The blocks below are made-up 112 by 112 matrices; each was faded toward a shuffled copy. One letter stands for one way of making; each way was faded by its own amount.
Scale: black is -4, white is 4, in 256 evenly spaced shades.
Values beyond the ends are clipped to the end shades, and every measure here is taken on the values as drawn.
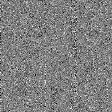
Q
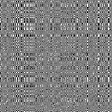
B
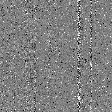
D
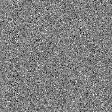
Q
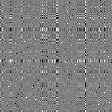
B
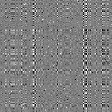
B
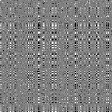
B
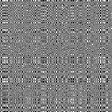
B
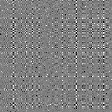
B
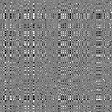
B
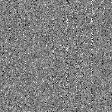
Q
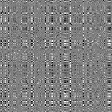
B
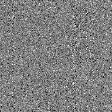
Q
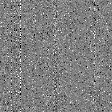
D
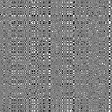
B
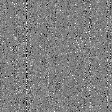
D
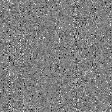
D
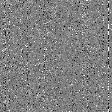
D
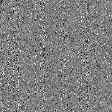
D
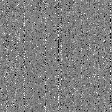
D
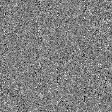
Q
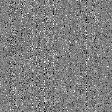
D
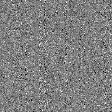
Q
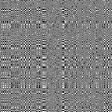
B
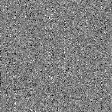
Q
